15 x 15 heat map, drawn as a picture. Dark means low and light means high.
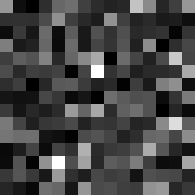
Calmest part: middle left. Odd rows or columns: none. Histogram: skewed, a long tail of high values. Slope: none.
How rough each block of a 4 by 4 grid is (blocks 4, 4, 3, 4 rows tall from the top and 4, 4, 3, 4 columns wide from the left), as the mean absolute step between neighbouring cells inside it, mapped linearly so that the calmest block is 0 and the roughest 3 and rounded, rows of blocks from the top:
1111 / 0213 / 0103 / 2302
